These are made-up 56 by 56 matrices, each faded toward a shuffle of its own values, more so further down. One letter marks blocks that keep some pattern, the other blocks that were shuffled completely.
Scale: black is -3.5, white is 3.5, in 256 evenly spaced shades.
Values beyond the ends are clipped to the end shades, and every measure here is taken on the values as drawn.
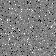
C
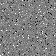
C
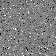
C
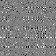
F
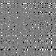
F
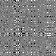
F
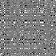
F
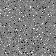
C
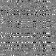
F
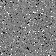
C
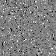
C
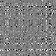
F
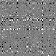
F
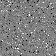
C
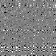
F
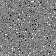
C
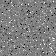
C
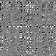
F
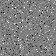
C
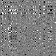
F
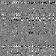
F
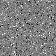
C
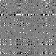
F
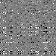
F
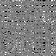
F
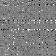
F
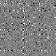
F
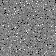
C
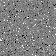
C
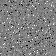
C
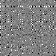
F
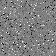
C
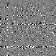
F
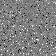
C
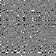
F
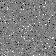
C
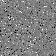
C
